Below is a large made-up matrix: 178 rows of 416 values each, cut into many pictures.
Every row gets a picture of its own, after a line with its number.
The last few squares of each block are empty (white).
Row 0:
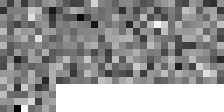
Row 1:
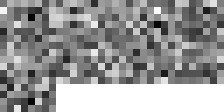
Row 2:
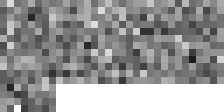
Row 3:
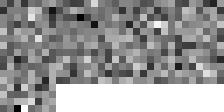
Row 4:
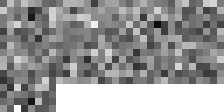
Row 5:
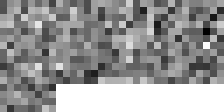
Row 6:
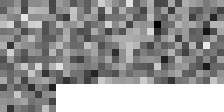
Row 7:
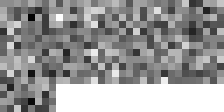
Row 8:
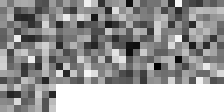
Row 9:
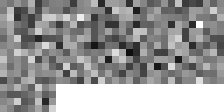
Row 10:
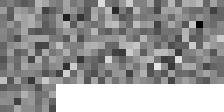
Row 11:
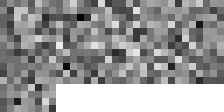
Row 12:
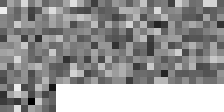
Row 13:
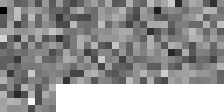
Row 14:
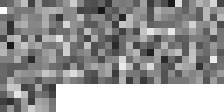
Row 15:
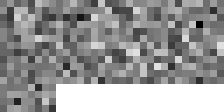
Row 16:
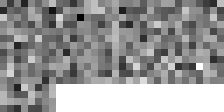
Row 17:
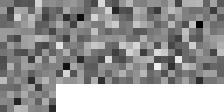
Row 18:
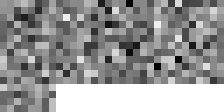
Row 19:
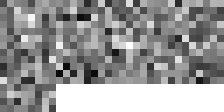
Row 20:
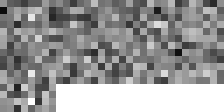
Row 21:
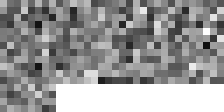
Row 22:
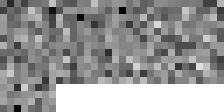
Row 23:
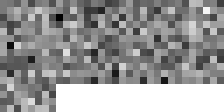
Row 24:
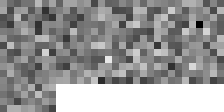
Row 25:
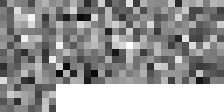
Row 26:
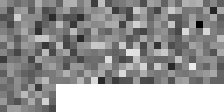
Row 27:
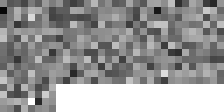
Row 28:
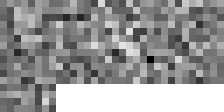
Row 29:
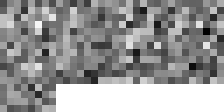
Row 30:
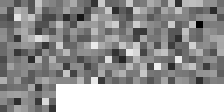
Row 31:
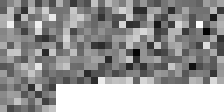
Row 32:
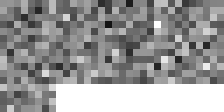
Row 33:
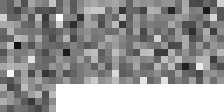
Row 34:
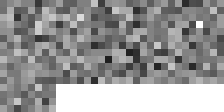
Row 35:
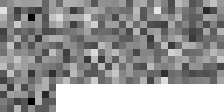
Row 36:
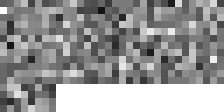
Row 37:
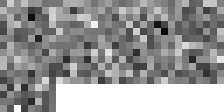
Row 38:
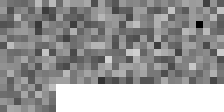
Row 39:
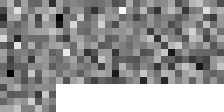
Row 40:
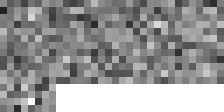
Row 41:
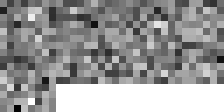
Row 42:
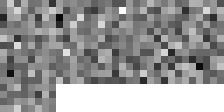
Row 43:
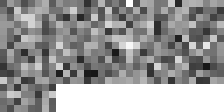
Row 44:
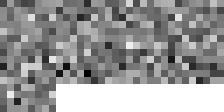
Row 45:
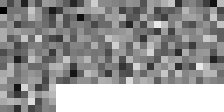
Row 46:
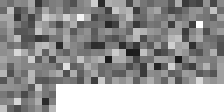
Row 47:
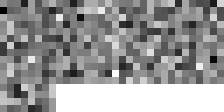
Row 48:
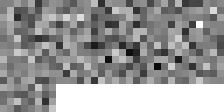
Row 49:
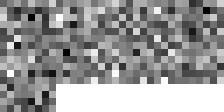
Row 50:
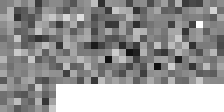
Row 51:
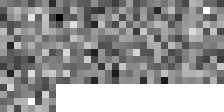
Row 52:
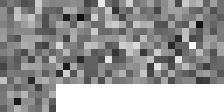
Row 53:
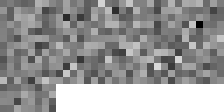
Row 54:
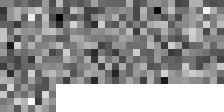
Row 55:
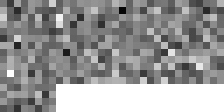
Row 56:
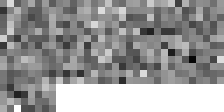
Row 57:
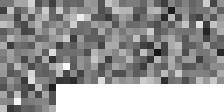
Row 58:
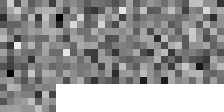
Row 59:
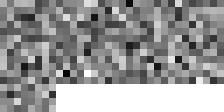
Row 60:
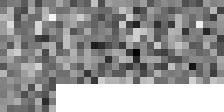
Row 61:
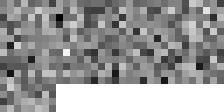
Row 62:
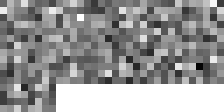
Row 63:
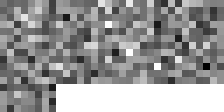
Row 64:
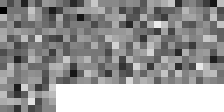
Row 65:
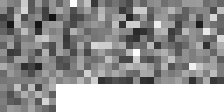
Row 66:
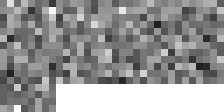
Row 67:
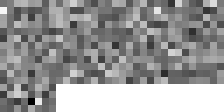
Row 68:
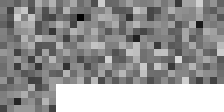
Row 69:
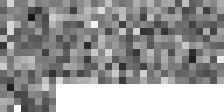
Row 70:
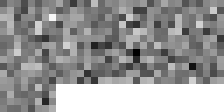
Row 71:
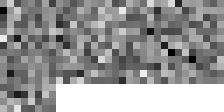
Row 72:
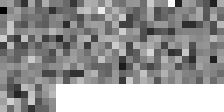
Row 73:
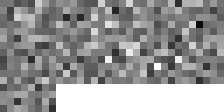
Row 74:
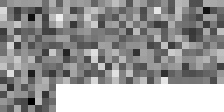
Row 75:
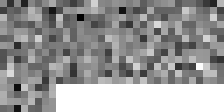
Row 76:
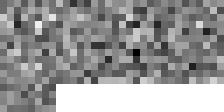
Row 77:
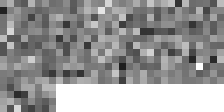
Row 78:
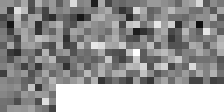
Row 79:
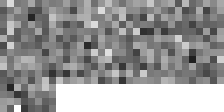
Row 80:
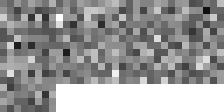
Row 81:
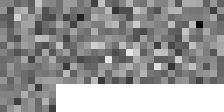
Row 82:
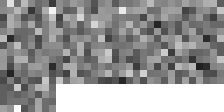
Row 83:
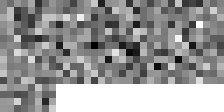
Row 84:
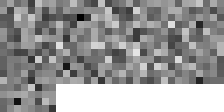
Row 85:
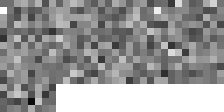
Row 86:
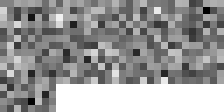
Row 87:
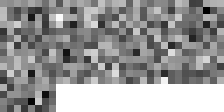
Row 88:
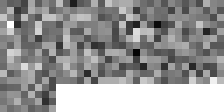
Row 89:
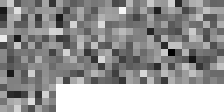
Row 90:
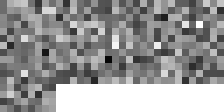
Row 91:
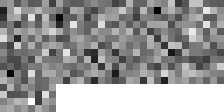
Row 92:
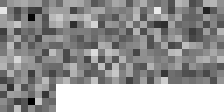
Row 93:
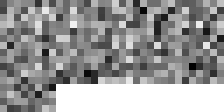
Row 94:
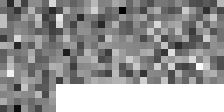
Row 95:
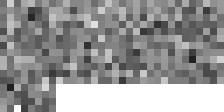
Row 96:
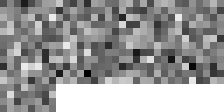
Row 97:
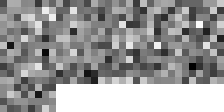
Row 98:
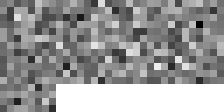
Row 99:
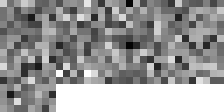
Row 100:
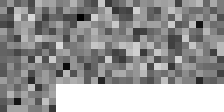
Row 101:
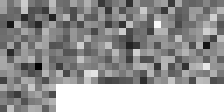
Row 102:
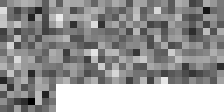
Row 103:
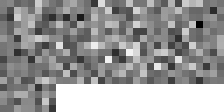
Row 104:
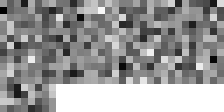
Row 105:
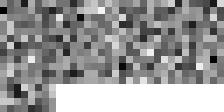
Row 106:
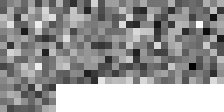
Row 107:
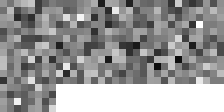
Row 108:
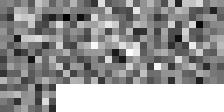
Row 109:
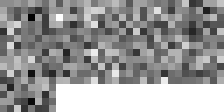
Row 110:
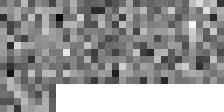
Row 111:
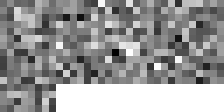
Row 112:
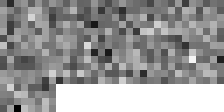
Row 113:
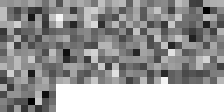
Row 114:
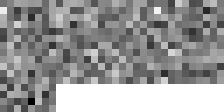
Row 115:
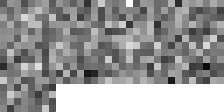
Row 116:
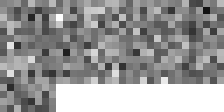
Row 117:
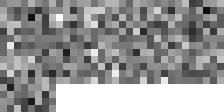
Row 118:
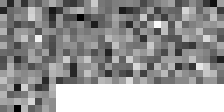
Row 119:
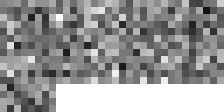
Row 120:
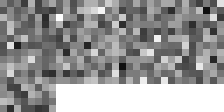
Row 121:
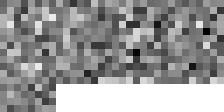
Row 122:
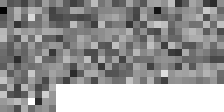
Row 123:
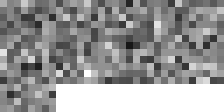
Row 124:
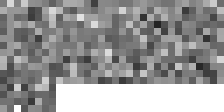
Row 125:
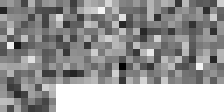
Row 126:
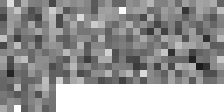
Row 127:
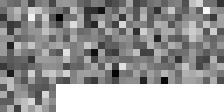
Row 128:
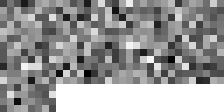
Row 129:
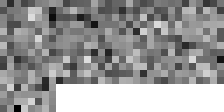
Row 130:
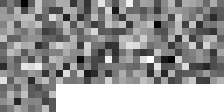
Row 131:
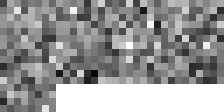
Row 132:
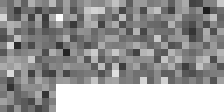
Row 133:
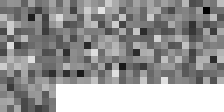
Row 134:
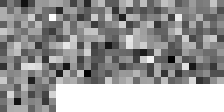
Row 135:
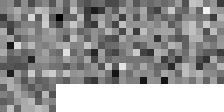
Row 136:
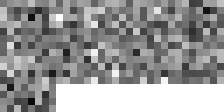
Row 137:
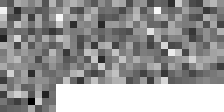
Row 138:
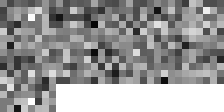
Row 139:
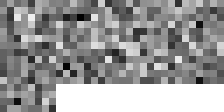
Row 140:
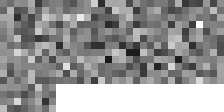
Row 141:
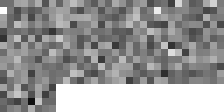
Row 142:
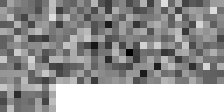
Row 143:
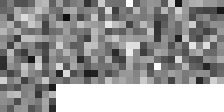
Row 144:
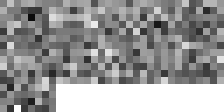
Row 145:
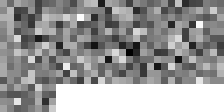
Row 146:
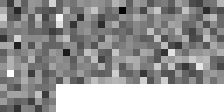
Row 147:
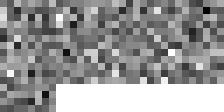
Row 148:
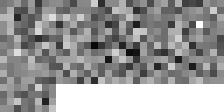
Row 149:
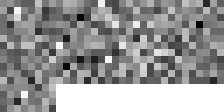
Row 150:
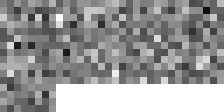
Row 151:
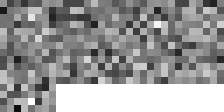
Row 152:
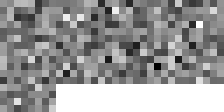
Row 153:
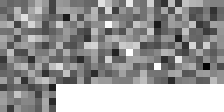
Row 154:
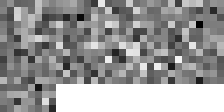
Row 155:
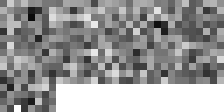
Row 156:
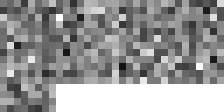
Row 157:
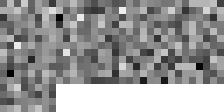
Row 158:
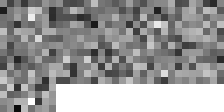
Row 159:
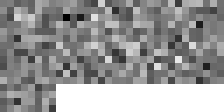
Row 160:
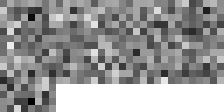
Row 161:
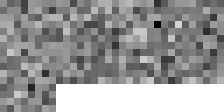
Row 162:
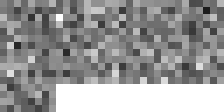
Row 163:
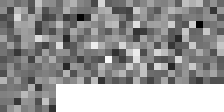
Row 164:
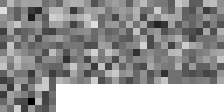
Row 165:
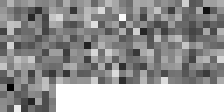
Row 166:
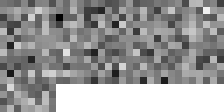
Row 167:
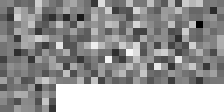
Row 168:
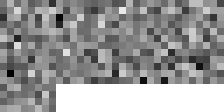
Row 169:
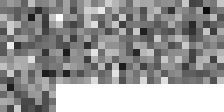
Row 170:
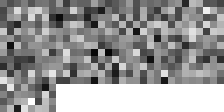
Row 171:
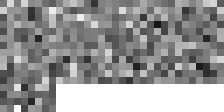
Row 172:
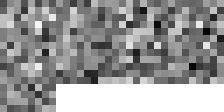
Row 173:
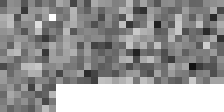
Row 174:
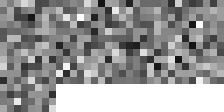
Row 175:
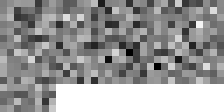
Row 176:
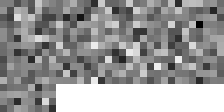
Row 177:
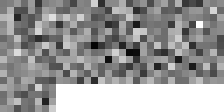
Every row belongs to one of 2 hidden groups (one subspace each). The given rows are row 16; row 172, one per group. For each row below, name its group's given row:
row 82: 16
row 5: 172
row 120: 16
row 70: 172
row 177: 172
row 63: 172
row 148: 172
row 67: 16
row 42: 16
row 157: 16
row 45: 16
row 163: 172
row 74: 16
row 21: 172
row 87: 16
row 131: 172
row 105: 16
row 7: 16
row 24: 172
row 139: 172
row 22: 16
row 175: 172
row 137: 16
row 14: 16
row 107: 172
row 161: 172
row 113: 16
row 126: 16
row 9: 172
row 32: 172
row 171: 16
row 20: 16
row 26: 172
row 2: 16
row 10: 172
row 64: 16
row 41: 16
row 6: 172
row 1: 16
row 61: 16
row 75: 16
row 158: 16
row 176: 172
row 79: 16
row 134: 172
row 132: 16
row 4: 16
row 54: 16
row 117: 16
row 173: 172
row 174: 172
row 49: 16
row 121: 172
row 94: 16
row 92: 16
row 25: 172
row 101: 172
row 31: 172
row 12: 16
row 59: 172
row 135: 16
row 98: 172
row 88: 172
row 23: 16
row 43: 172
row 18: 172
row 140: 172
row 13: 16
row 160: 16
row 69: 16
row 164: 16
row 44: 172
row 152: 172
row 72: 16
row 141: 16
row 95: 16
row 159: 172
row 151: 16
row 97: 172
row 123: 172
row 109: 16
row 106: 172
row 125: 16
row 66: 16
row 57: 172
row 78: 172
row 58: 16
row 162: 16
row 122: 16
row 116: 16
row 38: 172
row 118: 16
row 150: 16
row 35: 16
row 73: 172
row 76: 172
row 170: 16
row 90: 172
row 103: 172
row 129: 16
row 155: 16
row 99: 172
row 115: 172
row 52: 172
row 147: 16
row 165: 16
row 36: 16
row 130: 172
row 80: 16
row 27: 16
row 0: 16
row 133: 16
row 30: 172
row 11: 172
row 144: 16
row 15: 172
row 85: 16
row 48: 172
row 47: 16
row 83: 172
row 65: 172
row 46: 172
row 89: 16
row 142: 172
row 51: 16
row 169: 16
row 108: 172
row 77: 16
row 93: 172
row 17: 172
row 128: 172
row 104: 16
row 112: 16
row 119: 16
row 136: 16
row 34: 172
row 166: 16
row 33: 16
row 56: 16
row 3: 16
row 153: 172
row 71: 16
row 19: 172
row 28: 172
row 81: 172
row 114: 16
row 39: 16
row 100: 172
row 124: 16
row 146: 16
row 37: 16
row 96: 172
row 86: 16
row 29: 172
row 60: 172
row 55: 16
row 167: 172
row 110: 16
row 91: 16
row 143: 172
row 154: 172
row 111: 172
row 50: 172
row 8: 172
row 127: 16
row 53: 172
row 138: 16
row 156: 16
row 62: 16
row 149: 172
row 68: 172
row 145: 172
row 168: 16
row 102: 16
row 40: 16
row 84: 172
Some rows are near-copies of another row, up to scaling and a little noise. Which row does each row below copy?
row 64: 45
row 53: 10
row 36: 14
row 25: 19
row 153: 63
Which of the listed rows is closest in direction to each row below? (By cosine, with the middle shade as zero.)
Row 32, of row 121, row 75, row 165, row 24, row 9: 9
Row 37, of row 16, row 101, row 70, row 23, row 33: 33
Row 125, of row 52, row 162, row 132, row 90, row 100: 162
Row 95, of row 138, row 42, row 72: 72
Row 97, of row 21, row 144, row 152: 152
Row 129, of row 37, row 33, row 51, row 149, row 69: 51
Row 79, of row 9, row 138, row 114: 114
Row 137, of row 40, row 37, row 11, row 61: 37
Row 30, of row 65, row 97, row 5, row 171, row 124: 65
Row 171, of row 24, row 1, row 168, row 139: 1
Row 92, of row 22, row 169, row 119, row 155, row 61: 155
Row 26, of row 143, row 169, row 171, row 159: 159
